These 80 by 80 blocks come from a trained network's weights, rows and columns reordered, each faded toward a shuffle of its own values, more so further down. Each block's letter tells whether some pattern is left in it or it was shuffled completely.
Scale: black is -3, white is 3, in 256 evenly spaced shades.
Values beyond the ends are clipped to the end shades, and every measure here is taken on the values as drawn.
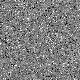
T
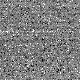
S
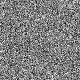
T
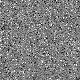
T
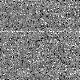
S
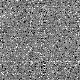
S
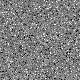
T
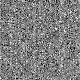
S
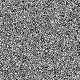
T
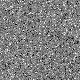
T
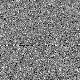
S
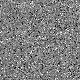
T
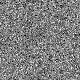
T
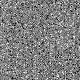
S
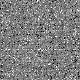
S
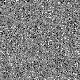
S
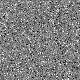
T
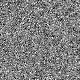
T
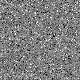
T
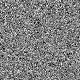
S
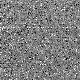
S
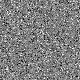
T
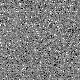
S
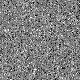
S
